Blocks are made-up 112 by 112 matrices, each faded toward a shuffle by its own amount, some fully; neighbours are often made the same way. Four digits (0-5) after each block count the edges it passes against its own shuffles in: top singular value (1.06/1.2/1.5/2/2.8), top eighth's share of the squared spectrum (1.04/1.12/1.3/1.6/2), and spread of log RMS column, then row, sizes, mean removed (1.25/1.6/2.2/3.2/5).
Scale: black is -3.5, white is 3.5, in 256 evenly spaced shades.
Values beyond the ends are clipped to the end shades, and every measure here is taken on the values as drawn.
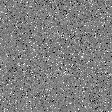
2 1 0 0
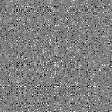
5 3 2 3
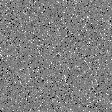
3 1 0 0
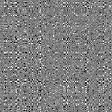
5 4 3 3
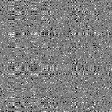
5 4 3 3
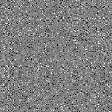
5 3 2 2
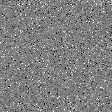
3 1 0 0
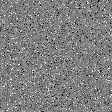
1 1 0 0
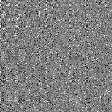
4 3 2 2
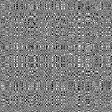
5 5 4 4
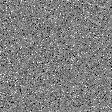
2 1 0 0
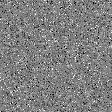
3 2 0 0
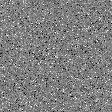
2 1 0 0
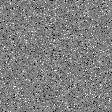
2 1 0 0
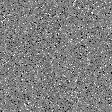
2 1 0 0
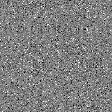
4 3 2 1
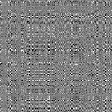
5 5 4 4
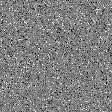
2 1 0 0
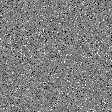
0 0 0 0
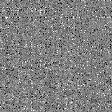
4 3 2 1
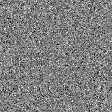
3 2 1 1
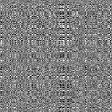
5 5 4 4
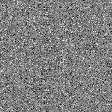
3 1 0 0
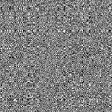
5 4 3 3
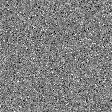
1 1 0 0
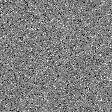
0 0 0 0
